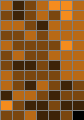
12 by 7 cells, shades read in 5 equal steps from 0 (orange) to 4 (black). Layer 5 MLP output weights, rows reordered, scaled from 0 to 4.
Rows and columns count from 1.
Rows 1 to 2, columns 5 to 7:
0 0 1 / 2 0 1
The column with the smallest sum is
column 6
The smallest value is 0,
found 5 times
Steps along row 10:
down same up up down same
